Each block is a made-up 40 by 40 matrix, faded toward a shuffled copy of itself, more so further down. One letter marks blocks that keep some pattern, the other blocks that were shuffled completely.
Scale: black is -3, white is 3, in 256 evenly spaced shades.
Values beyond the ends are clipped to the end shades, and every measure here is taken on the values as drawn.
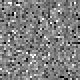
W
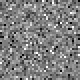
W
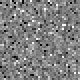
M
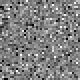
W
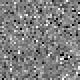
M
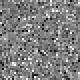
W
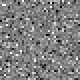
M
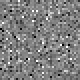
W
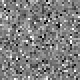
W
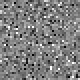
M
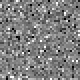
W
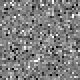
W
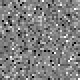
M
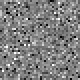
M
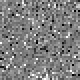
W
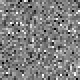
M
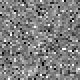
W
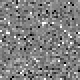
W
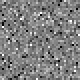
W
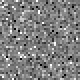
M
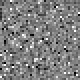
W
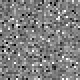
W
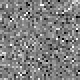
W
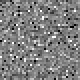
M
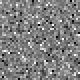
M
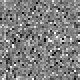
M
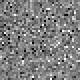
M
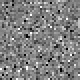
M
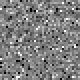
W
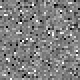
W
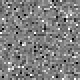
M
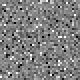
M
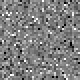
M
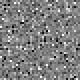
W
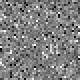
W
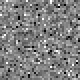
M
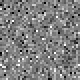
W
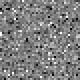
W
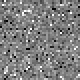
M
